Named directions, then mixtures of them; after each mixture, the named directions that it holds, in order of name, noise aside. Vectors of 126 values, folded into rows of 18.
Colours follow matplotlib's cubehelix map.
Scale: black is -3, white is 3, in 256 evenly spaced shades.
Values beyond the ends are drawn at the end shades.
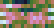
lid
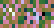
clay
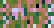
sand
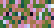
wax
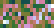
lid, wax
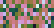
clay, sand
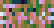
clay, lid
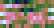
lid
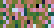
sand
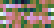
lid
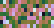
clay, sand, wax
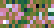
lid, sand, wax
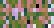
sand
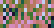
clay, sand, wax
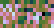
clay, lid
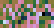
clay, wax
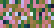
wax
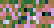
clay, lid, wax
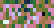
clay, lid, wax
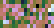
lid, sand, wax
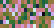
clay, sand, wax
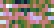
lid
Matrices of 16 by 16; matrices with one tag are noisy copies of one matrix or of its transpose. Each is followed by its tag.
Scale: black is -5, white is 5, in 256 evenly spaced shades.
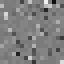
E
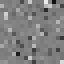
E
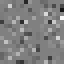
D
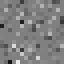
D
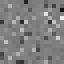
D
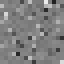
E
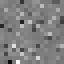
D
